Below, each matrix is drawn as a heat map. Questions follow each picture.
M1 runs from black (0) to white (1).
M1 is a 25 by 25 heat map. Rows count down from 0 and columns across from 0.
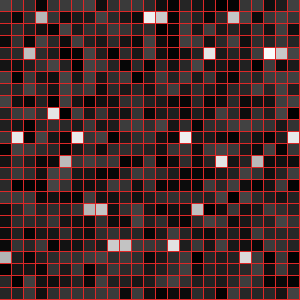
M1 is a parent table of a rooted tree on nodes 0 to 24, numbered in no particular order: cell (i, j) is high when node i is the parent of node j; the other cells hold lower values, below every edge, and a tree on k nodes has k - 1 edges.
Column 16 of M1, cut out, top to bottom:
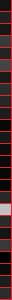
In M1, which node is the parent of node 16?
17
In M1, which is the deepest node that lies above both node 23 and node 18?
13
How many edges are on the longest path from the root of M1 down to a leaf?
8
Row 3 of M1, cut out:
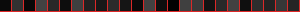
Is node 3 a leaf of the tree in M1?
yes
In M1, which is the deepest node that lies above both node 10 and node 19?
1
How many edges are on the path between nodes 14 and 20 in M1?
1
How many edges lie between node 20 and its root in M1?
4
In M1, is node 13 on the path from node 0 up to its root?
yes
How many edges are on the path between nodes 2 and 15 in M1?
8
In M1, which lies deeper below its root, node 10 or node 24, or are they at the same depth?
node 10
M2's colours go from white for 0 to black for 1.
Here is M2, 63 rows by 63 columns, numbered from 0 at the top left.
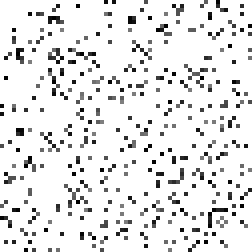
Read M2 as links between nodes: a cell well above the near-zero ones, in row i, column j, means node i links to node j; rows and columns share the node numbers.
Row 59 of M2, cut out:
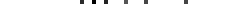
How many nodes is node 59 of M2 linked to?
6
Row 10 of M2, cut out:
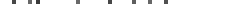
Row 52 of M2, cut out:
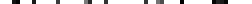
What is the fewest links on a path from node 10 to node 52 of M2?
2
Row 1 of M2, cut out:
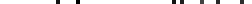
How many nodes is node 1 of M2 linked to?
7
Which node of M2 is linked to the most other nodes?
node 52
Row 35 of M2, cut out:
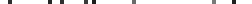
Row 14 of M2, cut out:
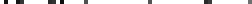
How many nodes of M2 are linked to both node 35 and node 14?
3
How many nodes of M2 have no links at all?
0
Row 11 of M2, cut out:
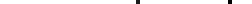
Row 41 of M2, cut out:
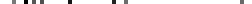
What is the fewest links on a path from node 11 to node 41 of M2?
3
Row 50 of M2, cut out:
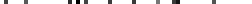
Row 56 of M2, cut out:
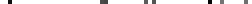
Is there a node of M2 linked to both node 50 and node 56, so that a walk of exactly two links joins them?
no
